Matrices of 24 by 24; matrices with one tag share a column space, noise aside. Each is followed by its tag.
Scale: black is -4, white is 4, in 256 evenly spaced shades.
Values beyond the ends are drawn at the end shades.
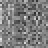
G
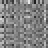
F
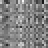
F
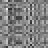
G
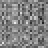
G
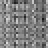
F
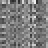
F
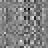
G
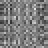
G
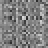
G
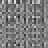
F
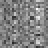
G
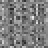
G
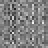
G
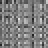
F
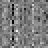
G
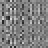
G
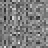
G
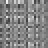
F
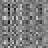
G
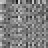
F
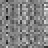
G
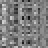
G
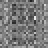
G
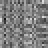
F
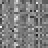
F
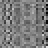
G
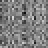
G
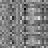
G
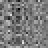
G
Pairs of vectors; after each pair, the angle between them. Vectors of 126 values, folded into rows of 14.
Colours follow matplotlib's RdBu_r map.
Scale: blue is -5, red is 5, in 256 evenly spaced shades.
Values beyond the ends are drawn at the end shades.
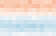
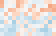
partly aligned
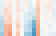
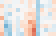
nearly opposite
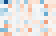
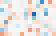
partly aligned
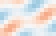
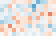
partly aligned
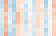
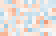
orthogonal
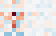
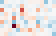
orthogonal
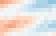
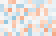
orthogonal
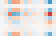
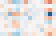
nearly opposite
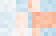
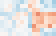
nearly parallel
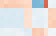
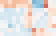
nearly parallel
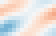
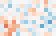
partly opposed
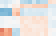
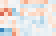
nearly opposite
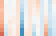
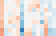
nearly parallel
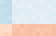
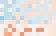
partly aligned
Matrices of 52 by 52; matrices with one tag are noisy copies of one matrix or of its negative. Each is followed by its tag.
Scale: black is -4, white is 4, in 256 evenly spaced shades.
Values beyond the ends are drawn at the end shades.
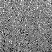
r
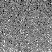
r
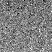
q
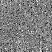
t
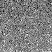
r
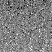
q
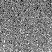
r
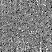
t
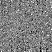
t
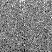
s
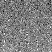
r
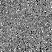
t
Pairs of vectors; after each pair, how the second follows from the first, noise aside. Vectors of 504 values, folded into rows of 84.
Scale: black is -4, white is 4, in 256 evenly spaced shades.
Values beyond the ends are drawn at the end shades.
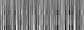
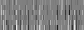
partly zeroed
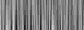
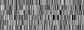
shuffled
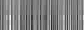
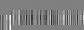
partly zeroed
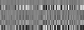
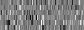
shuffled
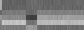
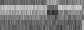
reversed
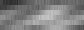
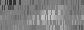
partly zeroed
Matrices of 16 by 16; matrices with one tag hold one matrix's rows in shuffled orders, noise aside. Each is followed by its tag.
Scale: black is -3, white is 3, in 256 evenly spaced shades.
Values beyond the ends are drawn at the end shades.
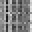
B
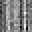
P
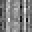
P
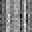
P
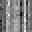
P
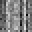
P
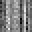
P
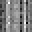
P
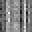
P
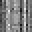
P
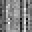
P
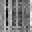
B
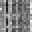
B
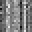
P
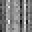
P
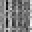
B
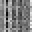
B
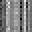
P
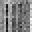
B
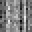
P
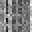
B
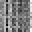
B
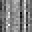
P
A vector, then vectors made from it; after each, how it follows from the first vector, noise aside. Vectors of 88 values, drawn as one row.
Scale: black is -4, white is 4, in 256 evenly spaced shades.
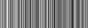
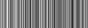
copied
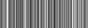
sign-scrambled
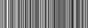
copied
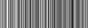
copied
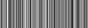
sign-scrambled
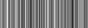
sign-scrambled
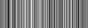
wrapped around
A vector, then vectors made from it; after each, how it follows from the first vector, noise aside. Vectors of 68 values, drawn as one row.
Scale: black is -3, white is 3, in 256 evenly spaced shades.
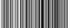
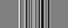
partly zeroed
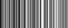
negated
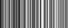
negated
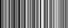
negated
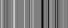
partly zeroed
